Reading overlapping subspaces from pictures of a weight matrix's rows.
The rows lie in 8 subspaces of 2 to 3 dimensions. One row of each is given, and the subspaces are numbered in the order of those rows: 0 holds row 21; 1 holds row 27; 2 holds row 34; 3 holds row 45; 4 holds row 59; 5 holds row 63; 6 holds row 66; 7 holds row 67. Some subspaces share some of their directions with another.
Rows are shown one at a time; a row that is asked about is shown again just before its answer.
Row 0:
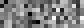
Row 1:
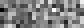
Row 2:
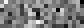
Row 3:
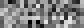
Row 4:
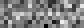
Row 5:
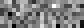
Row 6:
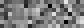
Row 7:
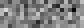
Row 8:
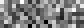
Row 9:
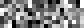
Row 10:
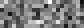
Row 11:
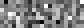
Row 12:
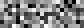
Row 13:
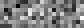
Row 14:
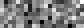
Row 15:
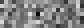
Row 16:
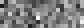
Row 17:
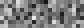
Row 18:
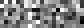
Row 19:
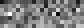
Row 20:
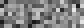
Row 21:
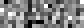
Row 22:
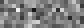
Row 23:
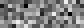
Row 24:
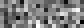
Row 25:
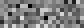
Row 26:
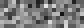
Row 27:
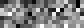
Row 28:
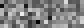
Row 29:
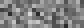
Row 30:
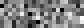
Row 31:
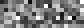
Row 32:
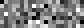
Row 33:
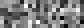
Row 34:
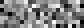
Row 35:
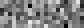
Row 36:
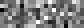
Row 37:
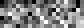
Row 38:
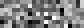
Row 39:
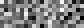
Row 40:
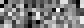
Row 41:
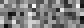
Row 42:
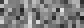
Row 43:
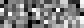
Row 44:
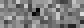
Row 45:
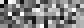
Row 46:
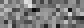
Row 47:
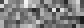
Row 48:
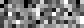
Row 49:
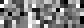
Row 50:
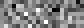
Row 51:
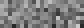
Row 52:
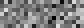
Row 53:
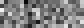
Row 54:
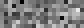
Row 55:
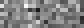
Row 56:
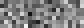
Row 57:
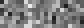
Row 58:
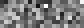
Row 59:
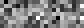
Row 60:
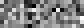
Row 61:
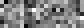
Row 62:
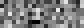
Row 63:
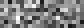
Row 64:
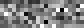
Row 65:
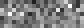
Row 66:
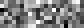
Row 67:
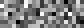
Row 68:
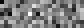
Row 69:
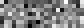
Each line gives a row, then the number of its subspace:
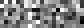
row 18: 5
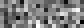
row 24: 3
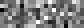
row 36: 6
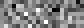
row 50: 1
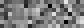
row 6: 7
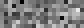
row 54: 3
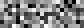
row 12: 7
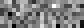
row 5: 2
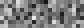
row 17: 4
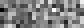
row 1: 6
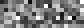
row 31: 0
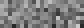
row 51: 5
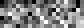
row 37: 1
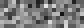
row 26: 6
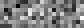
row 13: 4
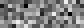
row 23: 7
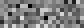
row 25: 7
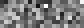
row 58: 0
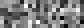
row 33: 3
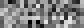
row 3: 3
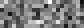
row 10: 0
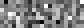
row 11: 0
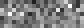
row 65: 1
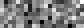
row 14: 0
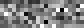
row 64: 1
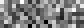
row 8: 1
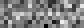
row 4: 4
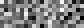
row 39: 2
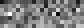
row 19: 1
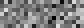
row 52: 2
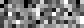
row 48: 7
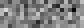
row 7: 2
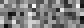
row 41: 6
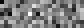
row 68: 4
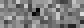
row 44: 0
